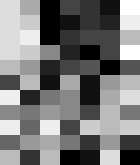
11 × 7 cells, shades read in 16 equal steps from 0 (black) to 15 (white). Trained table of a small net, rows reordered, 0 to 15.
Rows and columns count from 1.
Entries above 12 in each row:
2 2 2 2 0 0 2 0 2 0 1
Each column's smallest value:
4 2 0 0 0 0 0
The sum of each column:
120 95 62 51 37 74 106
